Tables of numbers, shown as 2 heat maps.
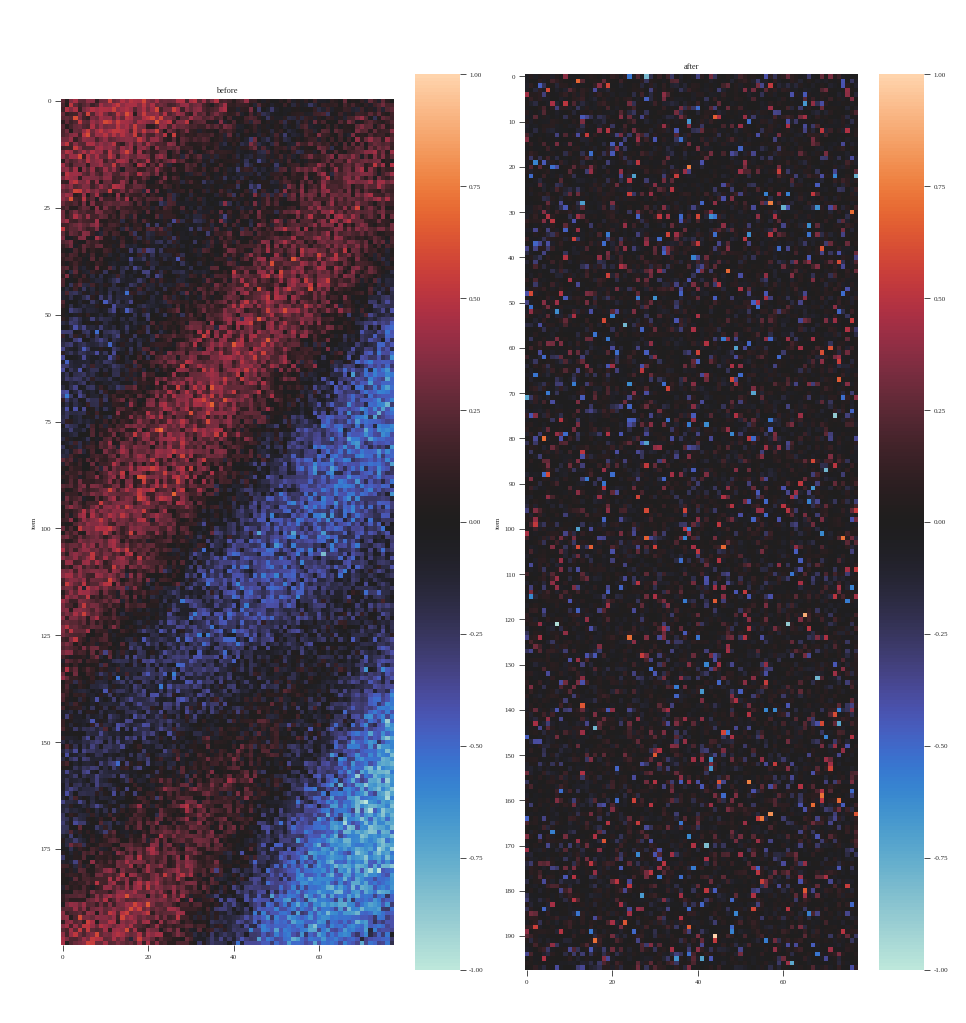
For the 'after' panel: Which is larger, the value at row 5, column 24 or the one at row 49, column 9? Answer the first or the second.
the first
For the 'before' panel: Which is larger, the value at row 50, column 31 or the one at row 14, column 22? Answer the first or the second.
the second
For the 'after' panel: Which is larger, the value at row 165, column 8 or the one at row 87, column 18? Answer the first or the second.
the second
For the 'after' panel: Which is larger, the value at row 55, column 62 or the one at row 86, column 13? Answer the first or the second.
the first
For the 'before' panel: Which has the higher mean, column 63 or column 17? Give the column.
17
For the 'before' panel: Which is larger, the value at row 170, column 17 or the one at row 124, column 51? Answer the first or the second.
the first
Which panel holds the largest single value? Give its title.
after
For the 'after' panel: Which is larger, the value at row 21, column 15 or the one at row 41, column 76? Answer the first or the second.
the first
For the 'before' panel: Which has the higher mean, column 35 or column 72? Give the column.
35
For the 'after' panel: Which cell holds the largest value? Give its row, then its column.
190, 44
